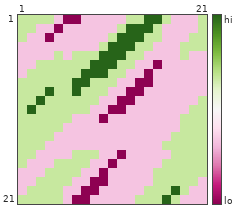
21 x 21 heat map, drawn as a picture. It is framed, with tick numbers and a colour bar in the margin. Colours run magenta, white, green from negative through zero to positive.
Grain: diagonal, up to the right. Calmest part: middle right. Ninth with the lowest average: bottom middle.
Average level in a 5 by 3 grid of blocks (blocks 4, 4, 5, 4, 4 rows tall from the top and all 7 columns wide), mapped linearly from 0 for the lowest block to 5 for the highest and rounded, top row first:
143 / 450 / 512 / 313 / 304
